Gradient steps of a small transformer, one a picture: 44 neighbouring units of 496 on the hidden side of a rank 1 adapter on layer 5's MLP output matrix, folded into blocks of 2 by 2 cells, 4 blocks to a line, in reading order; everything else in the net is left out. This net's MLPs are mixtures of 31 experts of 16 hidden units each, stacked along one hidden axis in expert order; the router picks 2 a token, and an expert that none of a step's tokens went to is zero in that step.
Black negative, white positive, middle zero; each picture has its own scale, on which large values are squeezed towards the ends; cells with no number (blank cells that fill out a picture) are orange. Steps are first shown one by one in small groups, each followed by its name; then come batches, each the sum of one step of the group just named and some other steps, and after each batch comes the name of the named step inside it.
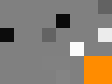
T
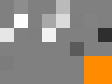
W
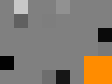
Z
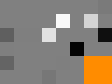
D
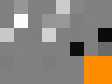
W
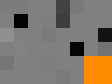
Z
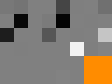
T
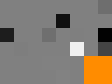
T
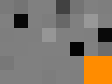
D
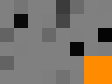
Z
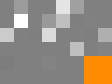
W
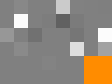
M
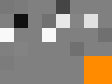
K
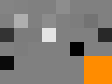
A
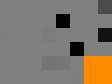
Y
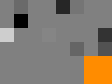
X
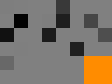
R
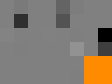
X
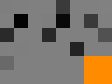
R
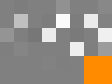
M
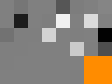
X
